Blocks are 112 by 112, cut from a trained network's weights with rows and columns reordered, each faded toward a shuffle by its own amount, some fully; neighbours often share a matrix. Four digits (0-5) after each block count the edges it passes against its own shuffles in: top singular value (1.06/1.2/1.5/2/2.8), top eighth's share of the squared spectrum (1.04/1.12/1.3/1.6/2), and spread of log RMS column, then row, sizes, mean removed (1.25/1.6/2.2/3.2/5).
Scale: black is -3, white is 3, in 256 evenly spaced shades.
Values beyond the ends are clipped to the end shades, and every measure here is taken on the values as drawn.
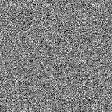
4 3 0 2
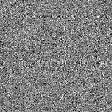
4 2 0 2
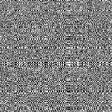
5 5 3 4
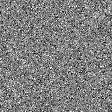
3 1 0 1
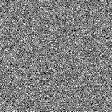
4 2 0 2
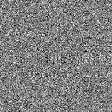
4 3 0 2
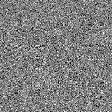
4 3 0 2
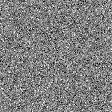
3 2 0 1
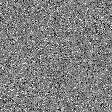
1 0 0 0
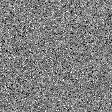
2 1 0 0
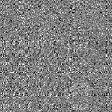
4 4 3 2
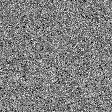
0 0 0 0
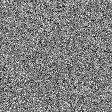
0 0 0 0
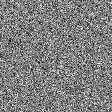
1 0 0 0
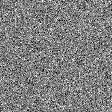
2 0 0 0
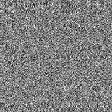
4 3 1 1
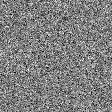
2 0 0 0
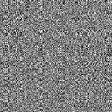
5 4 3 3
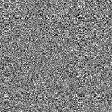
4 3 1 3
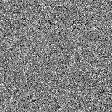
3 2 0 1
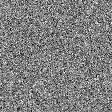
1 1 0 0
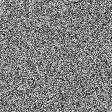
0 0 0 0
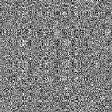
4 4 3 3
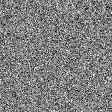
2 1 0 0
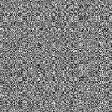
5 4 3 3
